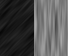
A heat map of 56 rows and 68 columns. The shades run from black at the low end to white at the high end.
It is made of 1 by 2 panels. Panel 1,1: very low, slanting up to the right, faint in contrast. Panel 1,2: middling, streaked downward.
